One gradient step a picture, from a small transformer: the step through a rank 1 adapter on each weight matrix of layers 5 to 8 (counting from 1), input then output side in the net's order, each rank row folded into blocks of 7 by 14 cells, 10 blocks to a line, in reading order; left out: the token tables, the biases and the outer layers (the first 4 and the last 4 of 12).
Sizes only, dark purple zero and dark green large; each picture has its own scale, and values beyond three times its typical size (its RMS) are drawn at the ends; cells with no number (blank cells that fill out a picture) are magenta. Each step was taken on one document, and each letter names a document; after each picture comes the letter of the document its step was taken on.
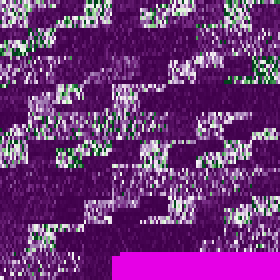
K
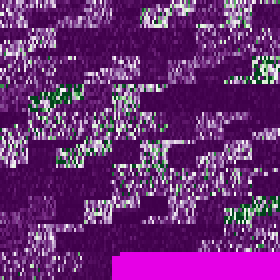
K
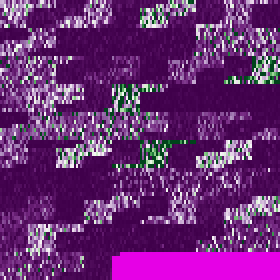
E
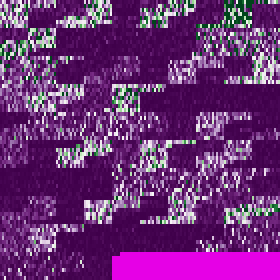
E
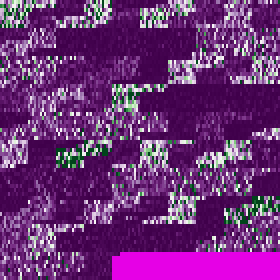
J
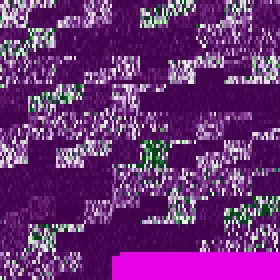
K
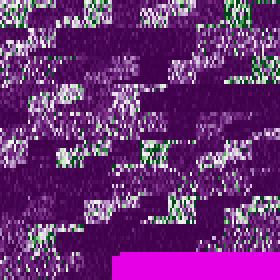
J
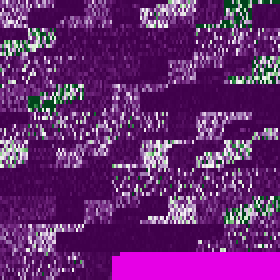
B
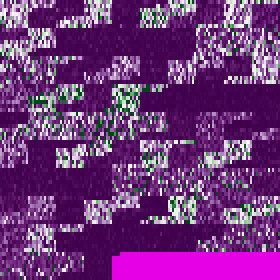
E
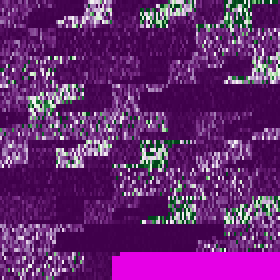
B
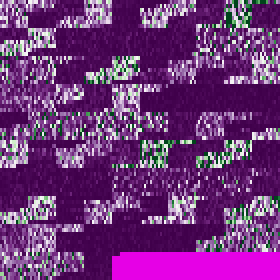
E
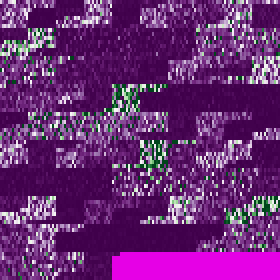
B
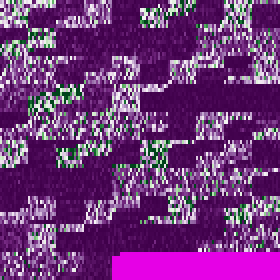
K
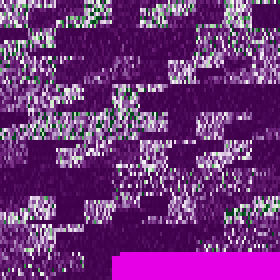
E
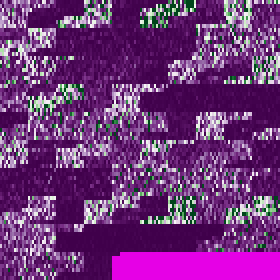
B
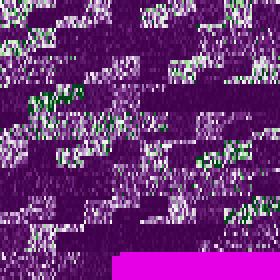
K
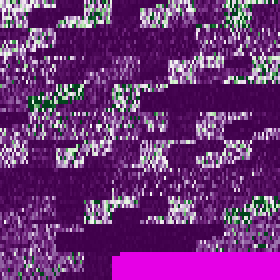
B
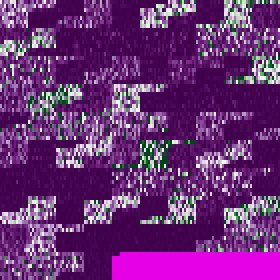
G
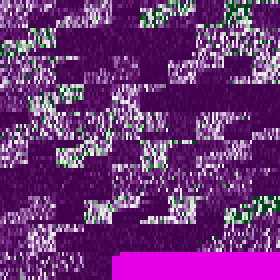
E
